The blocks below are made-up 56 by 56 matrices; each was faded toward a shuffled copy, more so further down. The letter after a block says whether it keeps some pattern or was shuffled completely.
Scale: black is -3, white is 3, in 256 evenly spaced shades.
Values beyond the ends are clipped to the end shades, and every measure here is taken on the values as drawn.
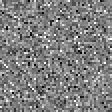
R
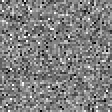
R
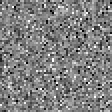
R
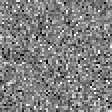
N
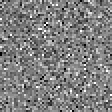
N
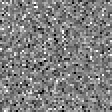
R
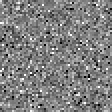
R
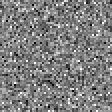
R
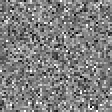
N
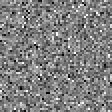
N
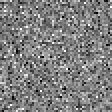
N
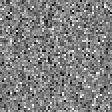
R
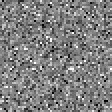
R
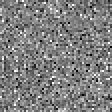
N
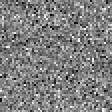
R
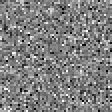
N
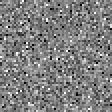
R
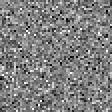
N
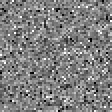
N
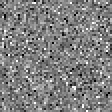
R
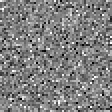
R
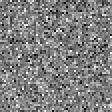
R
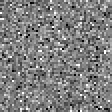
N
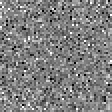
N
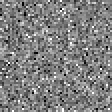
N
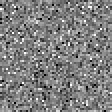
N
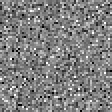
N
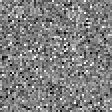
R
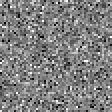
R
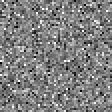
R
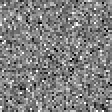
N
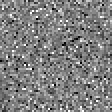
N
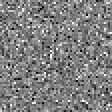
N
